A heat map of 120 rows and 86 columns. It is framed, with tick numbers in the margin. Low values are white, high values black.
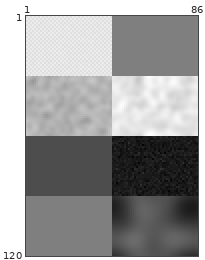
The table splits into 4 rows of 2 panels. Panel 1,1: very low, checkered, faint in contrast. Panel 1,2: middling, flat. Panel 2,1: low, blotchy, faint in contrast. Panel 2,2: very low, blotchy, faint in contrast. Panel 3,1: high, flat. Panel 3,2: very high, fine-grained, faint in contrast. Panel 4,1: middling, flat. Panel 4,2: high, smooth.
